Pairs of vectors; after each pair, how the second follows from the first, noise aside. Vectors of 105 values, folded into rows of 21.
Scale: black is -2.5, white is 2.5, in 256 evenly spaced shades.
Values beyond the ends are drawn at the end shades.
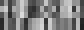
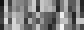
reversed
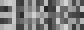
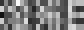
reversed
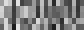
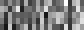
reversed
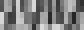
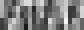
reversed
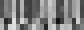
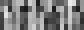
reversed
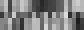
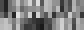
reversed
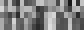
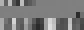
partly zeroed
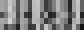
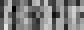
reversed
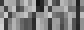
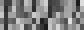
reversed
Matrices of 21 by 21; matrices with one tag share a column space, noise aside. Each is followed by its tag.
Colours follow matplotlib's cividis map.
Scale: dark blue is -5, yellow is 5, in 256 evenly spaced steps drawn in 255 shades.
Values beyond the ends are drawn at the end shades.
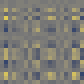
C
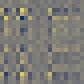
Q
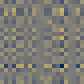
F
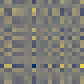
F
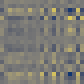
Q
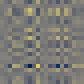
F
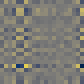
F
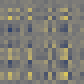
C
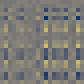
C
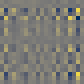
Q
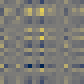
F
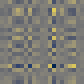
F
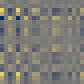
Q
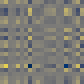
F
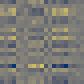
F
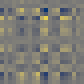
Q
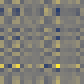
F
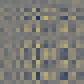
C
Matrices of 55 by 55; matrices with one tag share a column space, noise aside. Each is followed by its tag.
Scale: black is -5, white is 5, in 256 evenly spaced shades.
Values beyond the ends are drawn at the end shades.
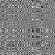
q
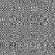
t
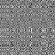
q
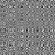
q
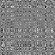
q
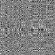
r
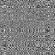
q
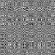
t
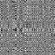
r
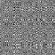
t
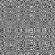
q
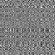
q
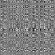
r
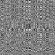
r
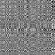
r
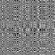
r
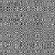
t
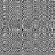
r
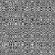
t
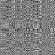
r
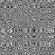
q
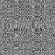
r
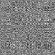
t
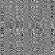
r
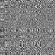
q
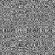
q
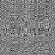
r
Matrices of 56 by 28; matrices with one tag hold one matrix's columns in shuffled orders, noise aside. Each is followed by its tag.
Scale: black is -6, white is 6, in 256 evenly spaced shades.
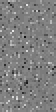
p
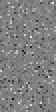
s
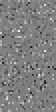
p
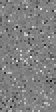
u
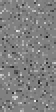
p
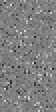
p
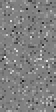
u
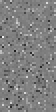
s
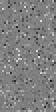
u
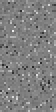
p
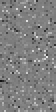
u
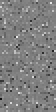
s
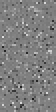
s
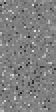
p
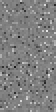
p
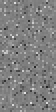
s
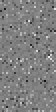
u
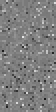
s
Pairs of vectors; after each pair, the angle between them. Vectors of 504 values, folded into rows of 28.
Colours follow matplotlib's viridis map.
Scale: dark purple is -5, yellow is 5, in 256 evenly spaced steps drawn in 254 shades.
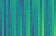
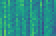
nearly opposite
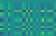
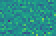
partly aligned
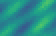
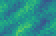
nearly opposite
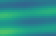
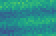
nearly opposite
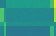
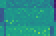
nearly opposite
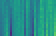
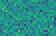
orthogonal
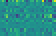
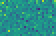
partly aligned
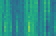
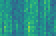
nearly parallel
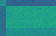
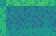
nearly opposite
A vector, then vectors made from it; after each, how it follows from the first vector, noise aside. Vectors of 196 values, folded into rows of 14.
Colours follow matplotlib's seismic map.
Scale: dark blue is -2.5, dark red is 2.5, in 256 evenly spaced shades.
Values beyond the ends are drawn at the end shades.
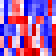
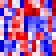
wrapped around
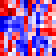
wrapped around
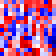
sign-scrambled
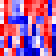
negated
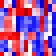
wrapped around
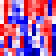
negated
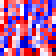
sign-scrambled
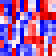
wrapped around
